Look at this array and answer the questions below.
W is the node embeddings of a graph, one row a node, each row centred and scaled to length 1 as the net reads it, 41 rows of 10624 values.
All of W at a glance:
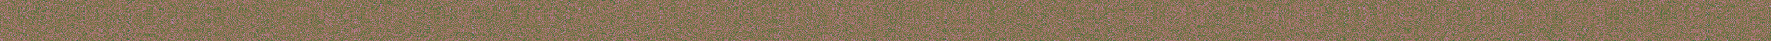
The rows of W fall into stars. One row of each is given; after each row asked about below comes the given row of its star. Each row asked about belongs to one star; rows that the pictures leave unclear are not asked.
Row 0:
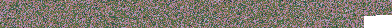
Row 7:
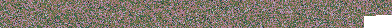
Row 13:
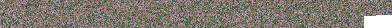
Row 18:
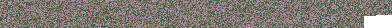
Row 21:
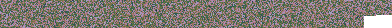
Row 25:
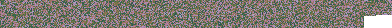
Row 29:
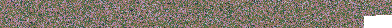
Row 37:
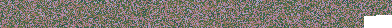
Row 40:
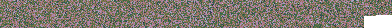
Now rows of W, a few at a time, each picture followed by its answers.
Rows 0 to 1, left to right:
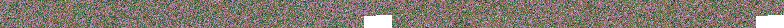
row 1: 29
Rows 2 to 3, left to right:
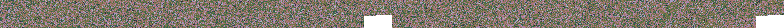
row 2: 18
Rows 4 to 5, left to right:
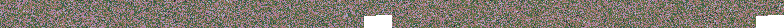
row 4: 25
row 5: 37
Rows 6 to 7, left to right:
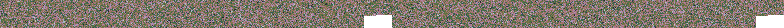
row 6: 13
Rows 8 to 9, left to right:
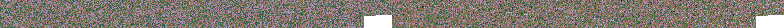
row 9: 7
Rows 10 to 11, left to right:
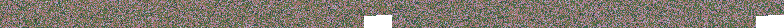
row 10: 18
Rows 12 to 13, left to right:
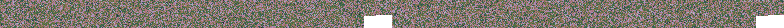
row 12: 7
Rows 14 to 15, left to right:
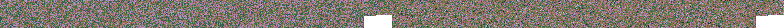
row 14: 40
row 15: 25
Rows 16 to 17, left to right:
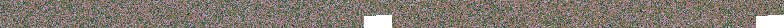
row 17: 18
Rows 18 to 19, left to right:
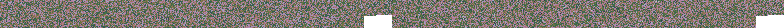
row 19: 29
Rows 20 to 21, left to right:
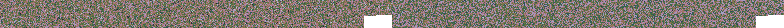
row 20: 13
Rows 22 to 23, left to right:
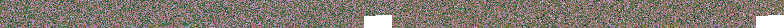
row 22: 29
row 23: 0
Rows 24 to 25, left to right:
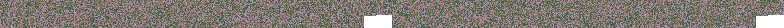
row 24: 13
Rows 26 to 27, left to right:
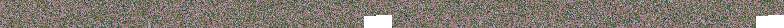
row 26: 37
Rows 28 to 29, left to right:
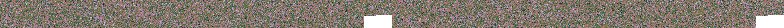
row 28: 21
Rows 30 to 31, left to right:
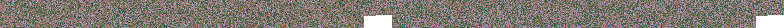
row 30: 0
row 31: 29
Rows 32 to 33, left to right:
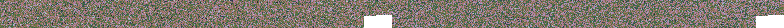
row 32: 25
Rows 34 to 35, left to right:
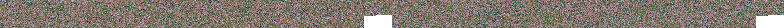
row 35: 18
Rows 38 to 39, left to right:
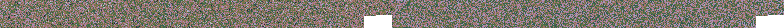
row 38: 0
